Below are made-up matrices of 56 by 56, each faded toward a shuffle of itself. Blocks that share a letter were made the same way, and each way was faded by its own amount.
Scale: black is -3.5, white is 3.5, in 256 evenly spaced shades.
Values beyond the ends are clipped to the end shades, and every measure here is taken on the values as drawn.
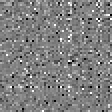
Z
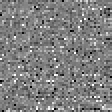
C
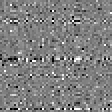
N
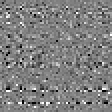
N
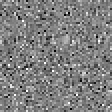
C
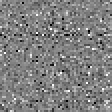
C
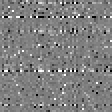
N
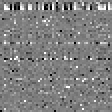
N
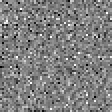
C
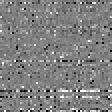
N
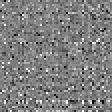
Z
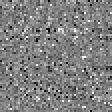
C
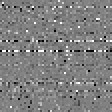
N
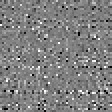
Z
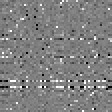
N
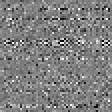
N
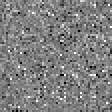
C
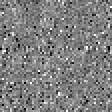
C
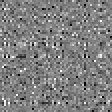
Z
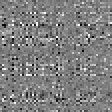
N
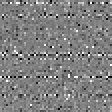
N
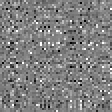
Z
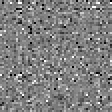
C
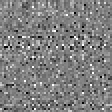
Z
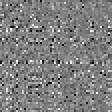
Z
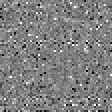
C
